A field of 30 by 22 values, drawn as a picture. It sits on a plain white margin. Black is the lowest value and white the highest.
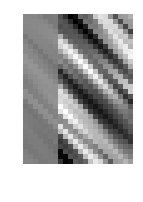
No single row or column stands out from its neighbours. A vertical seam about 30% of the way across splits the table, and the left part is calmer. Streaks slant down to the right. The histogram is bell-shaped.
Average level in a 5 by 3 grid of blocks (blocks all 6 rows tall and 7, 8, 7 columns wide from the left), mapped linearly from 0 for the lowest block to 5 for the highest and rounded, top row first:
3 0 5 / 3 4 3 / 3 1 3 / 3 5 0 / 2 3 3
